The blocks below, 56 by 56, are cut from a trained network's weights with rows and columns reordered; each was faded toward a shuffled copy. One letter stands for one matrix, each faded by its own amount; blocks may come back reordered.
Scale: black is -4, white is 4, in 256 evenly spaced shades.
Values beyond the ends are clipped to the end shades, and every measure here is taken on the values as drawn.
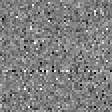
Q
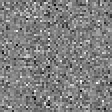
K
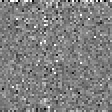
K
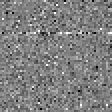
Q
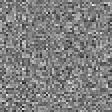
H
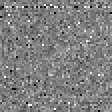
Q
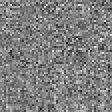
H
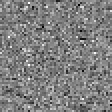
Q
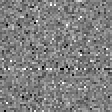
Q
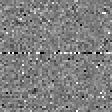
K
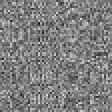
H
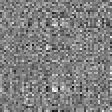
H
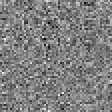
H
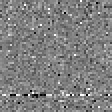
K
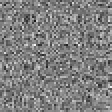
H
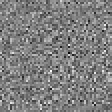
H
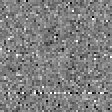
Q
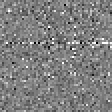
K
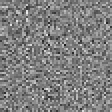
H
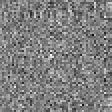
H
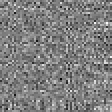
H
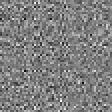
H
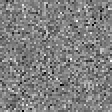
Q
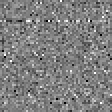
Q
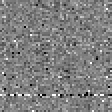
K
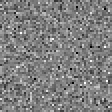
Q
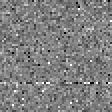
Q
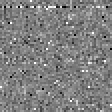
Q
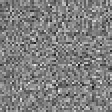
H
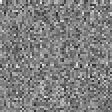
H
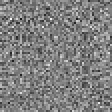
H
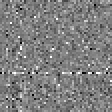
K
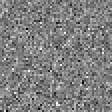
Q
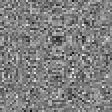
H
